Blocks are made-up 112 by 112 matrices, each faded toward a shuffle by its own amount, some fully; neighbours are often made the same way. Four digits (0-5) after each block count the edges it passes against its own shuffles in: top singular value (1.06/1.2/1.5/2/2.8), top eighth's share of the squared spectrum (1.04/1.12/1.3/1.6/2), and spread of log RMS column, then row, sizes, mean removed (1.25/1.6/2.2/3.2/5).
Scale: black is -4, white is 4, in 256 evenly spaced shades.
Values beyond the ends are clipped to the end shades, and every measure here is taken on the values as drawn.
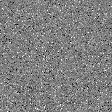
3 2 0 0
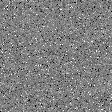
0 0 0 0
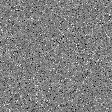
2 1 0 0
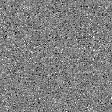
3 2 0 1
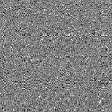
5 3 2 2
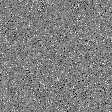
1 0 0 0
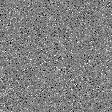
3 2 0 0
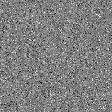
3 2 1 0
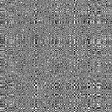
5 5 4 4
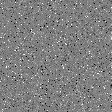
1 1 0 0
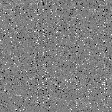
4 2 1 1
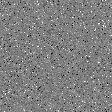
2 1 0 0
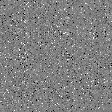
3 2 1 1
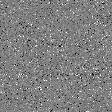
3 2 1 1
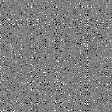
4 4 3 2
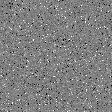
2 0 0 0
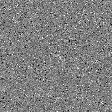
3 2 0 0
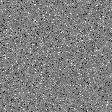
2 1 0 0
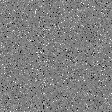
3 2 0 0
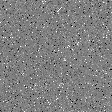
0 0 0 0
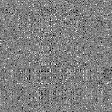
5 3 2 2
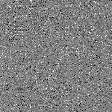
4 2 1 1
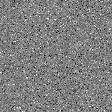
3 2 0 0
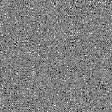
4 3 2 2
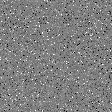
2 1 0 0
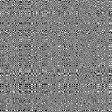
5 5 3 4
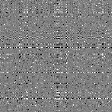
5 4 2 3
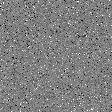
0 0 0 0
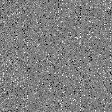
1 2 2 0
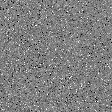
0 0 0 0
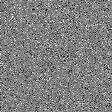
0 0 1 0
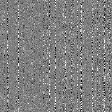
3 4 4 0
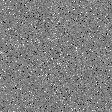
0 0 0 0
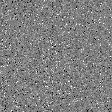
1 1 1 0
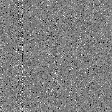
2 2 3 0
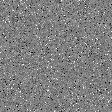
0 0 0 0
